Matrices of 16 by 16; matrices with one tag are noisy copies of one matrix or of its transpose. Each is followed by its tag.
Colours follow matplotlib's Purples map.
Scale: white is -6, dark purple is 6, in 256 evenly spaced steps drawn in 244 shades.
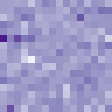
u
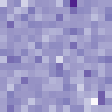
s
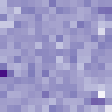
s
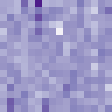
u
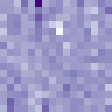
u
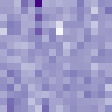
u
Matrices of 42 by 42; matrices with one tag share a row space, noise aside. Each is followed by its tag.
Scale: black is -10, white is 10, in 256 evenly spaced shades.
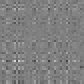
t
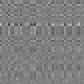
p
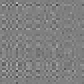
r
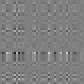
t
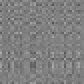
p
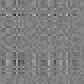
t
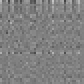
p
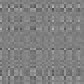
p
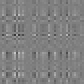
t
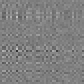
r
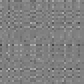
p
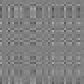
p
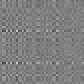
r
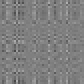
t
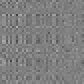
r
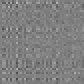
r
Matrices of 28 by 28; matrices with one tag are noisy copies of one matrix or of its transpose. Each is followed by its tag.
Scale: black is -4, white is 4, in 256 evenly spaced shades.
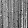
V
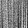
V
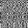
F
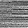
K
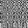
F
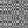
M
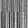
K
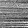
V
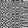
F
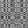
M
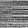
K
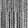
K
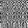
F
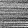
V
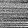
V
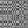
M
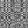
M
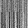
K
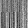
K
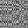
M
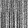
K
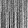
K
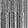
K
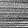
V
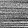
V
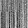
K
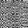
F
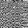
F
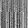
K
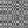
M
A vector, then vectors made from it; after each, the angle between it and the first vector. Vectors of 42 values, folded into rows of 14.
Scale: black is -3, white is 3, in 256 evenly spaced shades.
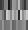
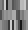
orthogonal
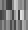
partly aligned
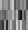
orthogonal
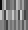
partly aligned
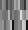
partly aligned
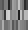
nearly parallel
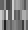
partly aligned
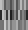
partly opposed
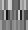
nearly opposite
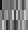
partly aligned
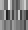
nearly opposite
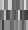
nearly opposite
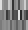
nearly opposite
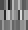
nearly parallel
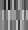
partly aligned
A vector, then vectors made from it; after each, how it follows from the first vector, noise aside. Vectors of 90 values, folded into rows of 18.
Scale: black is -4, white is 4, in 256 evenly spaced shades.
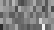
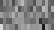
negated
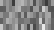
sign-scrambled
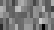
sign-scrambled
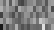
copied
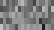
negated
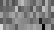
negated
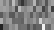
copied
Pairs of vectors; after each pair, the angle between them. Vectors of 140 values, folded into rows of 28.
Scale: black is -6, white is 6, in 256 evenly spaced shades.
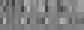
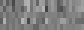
nearly parallel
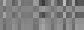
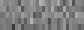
partly opposed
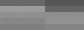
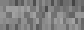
partly aligned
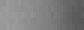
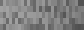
partly aligned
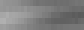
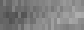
nearly opposite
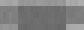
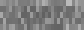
partly aligned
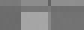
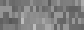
partly aligned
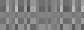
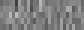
partly opposed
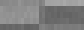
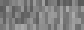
partly opposed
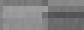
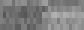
nearly opposite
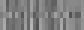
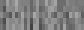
nearly opposite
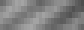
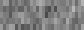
partly opposed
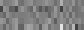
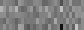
nearly opposite
